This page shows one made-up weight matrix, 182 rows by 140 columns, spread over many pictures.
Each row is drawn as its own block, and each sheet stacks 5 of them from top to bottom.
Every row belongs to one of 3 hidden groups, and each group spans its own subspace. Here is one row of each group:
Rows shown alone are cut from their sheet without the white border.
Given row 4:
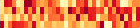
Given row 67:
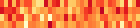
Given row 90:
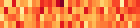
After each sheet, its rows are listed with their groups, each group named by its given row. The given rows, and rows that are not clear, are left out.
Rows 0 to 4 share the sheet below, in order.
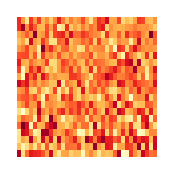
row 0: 4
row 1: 4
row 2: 67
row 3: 4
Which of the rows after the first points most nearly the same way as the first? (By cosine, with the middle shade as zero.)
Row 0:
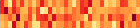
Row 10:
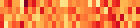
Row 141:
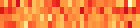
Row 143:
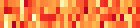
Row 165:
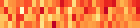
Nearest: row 143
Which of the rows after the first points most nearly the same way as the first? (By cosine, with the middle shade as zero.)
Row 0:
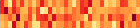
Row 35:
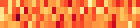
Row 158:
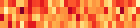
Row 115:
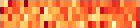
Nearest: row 35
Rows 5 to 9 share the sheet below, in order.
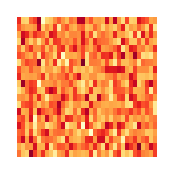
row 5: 4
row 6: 67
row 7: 90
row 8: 67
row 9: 4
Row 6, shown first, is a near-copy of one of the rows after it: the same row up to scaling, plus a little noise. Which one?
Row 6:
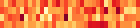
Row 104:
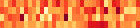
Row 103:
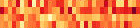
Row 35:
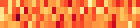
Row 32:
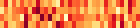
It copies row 104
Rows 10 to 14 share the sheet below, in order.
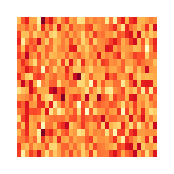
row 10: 4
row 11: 67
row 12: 90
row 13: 67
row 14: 4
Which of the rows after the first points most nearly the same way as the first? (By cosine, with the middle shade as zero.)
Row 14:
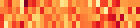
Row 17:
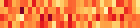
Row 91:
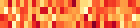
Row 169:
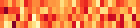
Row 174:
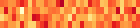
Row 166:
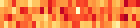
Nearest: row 169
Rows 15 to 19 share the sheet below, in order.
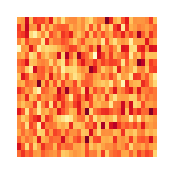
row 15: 67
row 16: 90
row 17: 67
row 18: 67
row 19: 67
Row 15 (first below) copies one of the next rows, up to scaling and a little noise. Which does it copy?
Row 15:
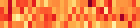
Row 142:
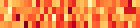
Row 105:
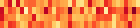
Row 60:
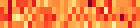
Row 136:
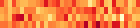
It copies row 60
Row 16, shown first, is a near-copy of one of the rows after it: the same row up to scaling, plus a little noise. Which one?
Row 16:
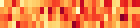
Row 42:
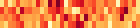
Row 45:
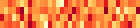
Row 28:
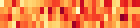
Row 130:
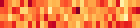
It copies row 28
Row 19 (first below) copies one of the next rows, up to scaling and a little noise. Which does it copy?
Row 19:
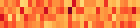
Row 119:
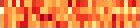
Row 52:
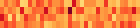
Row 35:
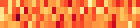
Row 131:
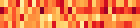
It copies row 52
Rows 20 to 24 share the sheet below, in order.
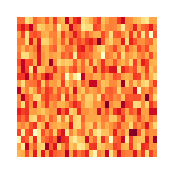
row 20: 90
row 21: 4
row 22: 90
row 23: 67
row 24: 90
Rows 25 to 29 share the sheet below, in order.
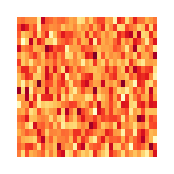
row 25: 4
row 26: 90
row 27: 90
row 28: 90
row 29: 90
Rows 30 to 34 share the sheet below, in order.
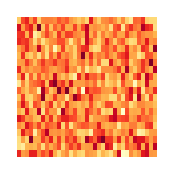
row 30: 67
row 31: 90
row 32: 67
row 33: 67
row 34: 4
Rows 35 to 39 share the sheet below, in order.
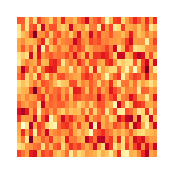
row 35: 67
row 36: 4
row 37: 67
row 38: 4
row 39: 4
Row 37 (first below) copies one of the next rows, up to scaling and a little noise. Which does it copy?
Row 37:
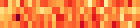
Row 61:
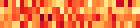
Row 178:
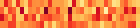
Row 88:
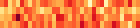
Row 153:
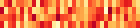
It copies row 88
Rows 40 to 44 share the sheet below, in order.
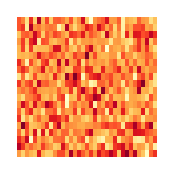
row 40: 4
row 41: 67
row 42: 90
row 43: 90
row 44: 4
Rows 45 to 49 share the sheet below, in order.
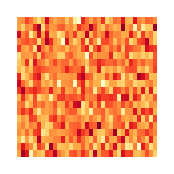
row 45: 90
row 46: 67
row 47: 4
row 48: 90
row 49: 4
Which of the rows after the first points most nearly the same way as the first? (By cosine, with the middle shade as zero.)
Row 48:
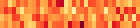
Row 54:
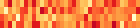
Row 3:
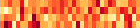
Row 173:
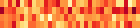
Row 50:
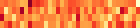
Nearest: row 173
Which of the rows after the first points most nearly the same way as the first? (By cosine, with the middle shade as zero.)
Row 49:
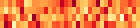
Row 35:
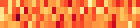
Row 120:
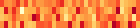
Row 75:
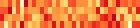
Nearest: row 120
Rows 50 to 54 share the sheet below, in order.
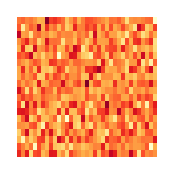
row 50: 90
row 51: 90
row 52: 67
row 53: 67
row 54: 4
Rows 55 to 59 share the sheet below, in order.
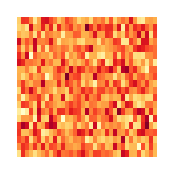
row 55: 4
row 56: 4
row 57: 90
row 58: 4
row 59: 4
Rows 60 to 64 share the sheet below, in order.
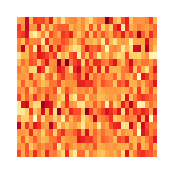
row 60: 67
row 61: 67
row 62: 90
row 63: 4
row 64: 90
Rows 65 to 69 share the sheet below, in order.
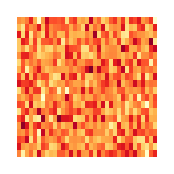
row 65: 90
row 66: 90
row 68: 67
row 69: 4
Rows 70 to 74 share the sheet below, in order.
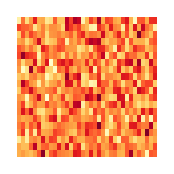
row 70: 90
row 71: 4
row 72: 90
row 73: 90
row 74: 67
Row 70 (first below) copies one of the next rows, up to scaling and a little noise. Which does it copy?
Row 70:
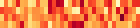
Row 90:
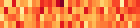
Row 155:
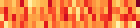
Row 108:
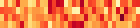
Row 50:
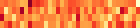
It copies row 108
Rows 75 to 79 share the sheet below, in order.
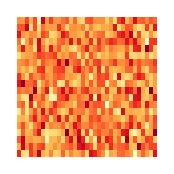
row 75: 4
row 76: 67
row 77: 4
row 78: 67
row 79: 90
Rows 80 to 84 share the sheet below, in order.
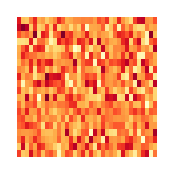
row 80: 4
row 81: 90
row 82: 90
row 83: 67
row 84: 90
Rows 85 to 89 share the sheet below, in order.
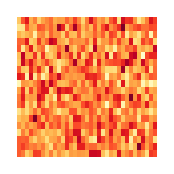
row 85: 4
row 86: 90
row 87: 67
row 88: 67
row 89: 90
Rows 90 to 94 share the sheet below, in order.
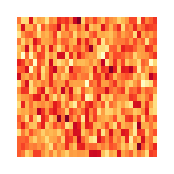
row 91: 4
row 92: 67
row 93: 67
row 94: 90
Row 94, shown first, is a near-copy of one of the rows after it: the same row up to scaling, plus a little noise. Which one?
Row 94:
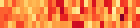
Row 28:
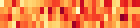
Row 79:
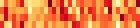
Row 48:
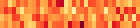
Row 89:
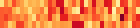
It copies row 89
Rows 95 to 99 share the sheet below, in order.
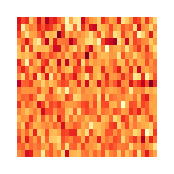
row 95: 90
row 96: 67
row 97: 67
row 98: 90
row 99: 67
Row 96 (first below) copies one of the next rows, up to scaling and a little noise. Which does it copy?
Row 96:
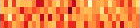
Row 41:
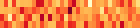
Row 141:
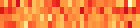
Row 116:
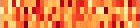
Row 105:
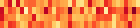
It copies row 41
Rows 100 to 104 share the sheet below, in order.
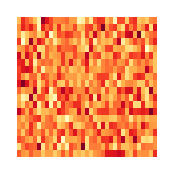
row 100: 4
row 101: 67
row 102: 4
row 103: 67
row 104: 67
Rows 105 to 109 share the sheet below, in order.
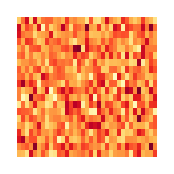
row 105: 67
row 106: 90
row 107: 4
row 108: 90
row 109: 4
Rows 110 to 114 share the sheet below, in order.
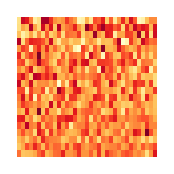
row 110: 4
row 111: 90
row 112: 90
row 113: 67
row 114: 67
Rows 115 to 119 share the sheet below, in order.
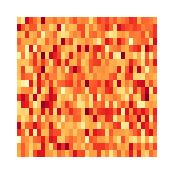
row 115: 67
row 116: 67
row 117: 4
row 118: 4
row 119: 67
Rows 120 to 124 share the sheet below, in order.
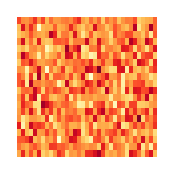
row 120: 90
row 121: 90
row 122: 4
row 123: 4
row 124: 90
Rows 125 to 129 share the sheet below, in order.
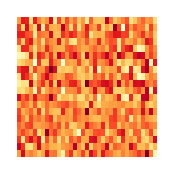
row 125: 67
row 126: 4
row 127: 4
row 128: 67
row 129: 90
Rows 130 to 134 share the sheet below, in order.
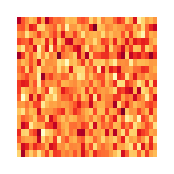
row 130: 90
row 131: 67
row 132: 4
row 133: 4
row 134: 4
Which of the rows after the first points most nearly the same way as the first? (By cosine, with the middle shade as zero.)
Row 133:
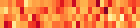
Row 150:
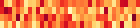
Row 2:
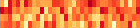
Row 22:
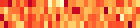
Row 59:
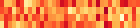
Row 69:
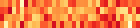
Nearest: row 59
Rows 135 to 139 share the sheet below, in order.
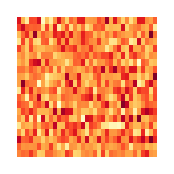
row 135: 4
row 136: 67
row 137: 90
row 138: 67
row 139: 67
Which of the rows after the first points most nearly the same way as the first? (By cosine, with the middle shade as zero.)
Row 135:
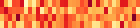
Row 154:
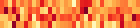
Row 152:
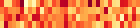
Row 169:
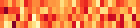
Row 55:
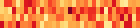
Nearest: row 152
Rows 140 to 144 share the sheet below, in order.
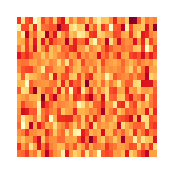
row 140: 90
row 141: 67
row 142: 67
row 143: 4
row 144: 90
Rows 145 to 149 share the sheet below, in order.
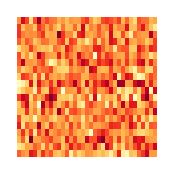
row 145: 90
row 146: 90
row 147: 4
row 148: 4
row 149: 4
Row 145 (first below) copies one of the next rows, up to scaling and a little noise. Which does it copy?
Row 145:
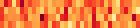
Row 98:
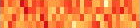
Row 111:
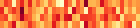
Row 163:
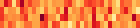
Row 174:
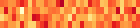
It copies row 163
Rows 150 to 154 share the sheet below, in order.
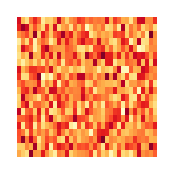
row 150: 4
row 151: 4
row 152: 4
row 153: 67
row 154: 4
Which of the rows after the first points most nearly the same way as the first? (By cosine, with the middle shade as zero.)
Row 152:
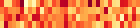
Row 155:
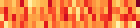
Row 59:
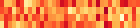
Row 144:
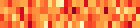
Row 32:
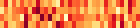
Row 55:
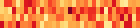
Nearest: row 59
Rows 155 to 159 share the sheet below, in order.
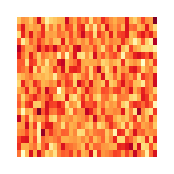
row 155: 90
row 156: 90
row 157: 90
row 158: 90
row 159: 4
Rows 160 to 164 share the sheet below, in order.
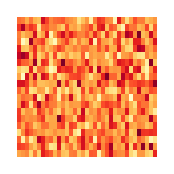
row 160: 4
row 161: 4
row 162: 67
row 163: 90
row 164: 90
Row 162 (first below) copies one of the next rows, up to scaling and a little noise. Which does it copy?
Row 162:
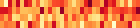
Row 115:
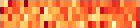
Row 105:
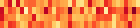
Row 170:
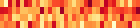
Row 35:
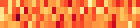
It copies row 170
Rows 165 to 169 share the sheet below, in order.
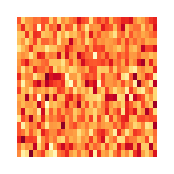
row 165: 67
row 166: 90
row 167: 90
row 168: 90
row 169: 4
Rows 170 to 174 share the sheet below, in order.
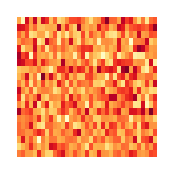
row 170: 67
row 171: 4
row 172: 4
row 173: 67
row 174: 90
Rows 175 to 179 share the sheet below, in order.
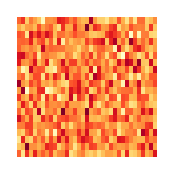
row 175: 67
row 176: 4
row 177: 90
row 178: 67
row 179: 90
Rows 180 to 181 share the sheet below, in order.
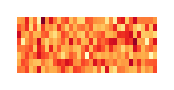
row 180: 4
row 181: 67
